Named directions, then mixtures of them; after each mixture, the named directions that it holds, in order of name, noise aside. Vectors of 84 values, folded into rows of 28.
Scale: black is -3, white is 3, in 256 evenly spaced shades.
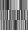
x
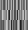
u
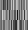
u, x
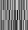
u, x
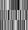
x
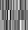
u, x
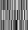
u, x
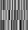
u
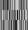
u, x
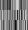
u, x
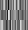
u, x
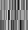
u, x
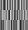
u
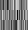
u, x
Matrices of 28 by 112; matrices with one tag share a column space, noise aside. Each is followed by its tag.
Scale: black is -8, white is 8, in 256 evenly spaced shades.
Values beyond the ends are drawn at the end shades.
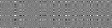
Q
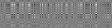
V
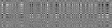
V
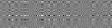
Q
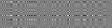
Q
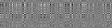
V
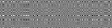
Q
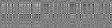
V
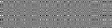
Q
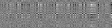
V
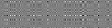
Q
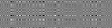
Q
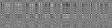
V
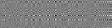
Q
